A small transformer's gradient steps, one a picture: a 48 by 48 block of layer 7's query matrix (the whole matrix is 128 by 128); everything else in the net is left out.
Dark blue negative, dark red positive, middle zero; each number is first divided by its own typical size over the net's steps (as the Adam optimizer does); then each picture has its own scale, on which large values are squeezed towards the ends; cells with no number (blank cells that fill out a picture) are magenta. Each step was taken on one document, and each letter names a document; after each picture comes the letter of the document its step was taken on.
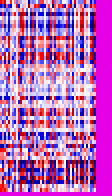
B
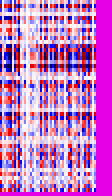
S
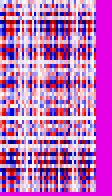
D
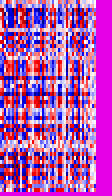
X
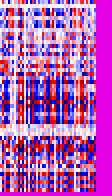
B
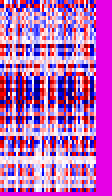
B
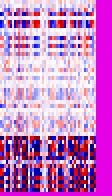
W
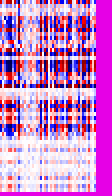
S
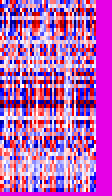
W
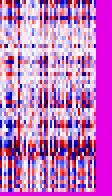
S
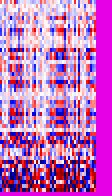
W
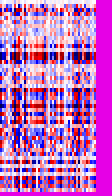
W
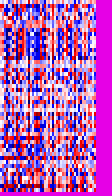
X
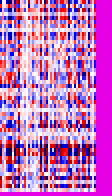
S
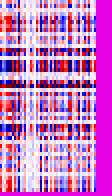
S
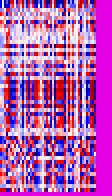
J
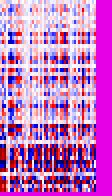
D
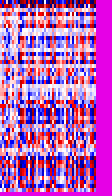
B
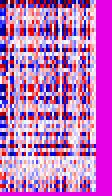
D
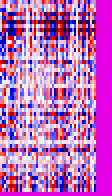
D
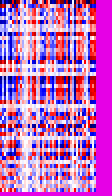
D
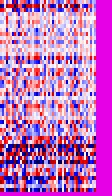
X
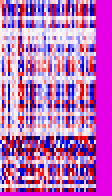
B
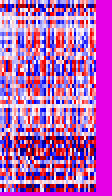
B
